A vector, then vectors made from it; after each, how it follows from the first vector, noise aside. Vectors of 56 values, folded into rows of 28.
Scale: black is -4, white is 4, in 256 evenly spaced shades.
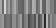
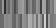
negated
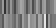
negated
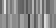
sign-scrambled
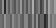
sign-scrambled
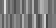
sign-scrambled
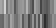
sign-scrambled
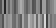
negated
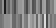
negated
